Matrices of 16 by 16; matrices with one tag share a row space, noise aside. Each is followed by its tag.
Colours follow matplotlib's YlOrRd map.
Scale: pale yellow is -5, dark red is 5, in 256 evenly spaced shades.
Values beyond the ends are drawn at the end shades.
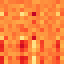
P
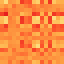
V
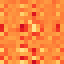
P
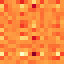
P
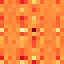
P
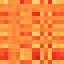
V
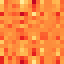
P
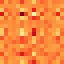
P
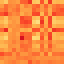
V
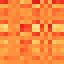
V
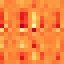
P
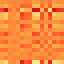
V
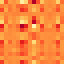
P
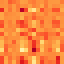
P
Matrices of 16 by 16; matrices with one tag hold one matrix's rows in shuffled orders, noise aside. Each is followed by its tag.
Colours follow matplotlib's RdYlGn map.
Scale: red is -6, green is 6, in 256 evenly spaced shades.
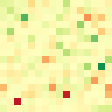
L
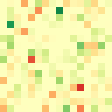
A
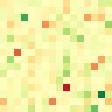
L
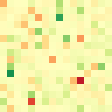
A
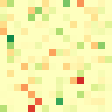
A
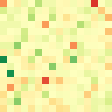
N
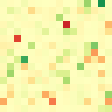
L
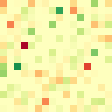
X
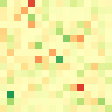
A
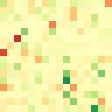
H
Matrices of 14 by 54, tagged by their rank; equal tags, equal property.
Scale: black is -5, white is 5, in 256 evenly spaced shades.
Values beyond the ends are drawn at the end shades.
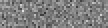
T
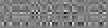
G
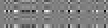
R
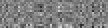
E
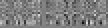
E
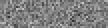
T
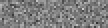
T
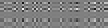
R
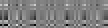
R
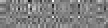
E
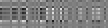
R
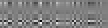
R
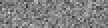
T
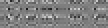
G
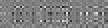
G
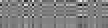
R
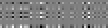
R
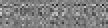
E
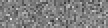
T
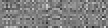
E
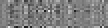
E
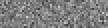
T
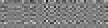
G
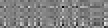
G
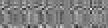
G
